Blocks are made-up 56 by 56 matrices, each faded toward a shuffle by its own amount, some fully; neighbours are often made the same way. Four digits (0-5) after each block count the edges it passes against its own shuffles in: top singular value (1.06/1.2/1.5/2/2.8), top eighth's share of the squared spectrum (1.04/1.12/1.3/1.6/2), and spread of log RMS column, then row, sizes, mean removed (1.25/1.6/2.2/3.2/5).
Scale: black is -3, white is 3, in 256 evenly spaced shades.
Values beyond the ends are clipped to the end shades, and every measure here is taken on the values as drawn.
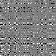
4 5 3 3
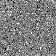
2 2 1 0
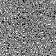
3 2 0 1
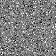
2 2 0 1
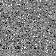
3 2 1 1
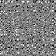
4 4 2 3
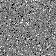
0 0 0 0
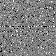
2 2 0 1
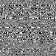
2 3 0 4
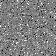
0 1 0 0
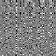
4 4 3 2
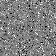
1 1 0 0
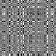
5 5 4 4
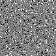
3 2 1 0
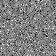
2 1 0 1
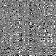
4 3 2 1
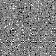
3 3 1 1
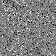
1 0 0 0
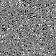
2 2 0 2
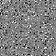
4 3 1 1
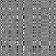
5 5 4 3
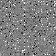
3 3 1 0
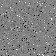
1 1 0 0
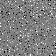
1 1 0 0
